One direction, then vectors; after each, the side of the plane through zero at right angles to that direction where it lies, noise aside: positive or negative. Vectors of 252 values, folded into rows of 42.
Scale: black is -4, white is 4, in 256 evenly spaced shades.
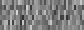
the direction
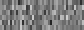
negative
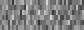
positive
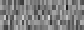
negative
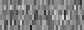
negative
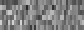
negative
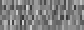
positive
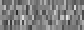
negative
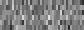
negative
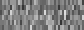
positive
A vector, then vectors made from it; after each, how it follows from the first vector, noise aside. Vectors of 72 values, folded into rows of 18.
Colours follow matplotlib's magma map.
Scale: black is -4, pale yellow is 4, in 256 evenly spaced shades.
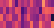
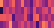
reversed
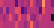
partly zeroed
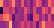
reversed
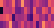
reversed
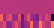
partly zeroed
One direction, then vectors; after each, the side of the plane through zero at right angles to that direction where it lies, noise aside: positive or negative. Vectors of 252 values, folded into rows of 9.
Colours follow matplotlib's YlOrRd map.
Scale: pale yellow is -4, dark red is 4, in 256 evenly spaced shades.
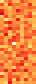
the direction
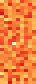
positive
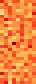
negative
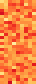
positive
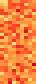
positive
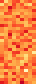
negative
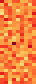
negative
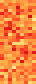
positive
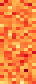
positive
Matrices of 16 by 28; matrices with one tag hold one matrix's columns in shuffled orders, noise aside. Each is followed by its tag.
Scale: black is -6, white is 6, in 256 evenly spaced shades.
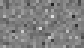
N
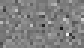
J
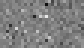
N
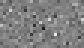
J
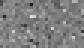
N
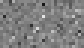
N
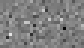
J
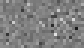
J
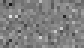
N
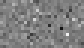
J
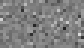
J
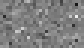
N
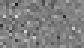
N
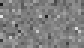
N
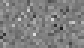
J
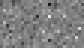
N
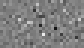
J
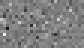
J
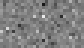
N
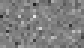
N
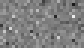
N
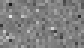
N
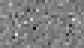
J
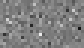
J
